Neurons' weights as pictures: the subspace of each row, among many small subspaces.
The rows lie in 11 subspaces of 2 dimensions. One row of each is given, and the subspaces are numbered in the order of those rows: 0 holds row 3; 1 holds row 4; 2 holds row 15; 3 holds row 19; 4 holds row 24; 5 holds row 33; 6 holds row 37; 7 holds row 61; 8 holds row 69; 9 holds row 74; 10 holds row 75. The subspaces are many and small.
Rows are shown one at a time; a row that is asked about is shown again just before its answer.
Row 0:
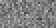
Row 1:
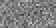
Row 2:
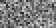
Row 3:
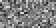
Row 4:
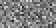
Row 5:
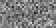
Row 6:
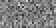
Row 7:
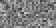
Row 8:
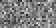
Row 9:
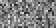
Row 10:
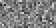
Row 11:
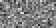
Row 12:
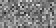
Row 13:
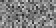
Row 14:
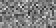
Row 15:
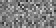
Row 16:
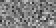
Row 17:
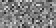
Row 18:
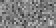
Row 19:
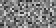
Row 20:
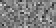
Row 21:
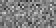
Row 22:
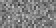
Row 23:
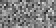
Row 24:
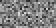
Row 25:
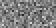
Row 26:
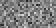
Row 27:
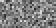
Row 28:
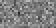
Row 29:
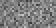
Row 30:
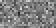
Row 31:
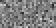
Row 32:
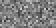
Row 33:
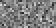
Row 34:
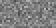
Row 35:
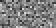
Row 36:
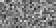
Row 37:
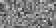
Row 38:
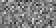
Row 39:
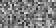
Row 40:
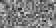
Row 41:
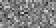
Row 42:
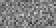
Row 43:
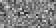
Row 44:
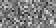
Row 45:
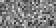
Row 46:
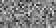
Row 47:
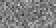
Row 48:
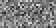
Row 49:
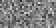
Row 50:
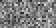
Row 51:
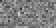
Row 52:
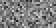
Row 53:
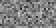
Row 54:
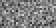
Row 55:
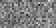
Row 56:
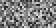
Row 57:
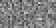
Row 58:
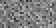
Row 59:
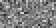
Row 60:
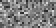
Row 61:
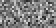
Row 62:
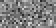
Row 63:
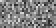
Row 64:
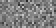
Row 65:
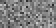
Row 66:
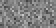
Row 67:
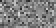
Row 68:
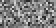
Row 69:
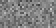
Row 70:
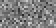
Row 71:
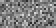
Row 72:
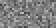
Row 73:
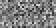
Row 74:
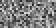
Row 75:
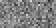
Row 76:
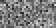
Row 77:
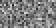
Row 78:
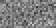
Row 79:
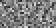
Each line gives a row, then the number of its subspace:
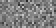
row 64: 2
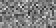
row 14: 9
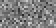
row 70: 0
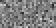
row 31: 5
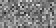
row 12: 8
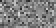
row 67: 7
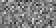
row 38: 10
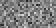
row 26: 3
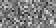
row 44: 0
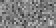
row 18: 6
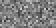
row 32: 4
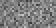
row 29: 3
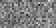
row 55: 10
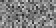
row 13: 2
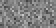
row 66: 6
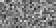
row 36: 4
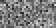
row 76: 1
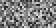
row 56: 1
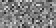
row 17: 10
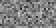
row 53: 4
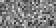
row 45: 6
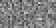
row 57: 9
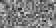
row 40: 6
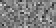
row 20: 5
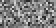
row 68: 7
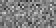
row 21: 8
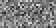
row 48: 8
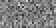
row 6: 2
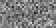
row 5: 8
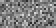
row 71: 3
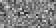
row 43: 6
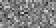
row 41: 0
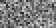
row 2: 1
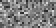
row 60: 0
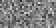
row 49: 9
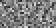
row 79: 5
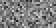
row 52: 1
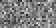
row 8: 10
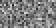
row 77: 9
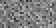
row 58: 1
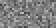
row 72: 3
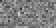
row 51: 7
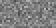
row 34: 4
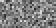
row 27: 4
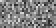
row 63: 10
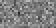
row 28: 7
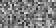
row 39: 9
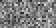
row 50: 10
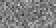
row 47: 1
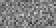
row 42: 3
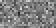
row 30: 7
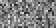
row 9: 8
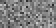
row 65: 1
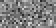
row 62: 0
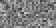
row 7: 6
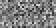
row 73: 2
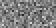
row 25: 5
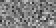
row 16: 7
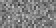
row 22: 2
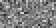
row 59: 0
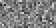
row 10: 5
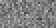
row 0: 8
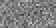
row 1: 3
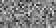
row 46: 9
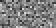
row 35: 4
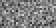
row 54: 5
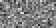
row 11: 0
